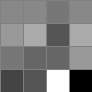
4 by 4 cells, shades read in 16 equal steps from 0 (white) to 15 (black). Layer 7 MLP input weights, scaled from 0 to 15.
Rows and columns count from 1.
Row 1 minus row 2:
1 2 -2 2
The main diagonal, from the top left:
7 5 9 15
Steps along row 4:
down down up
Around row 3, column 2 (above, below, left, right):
5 10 8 9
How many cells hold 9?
2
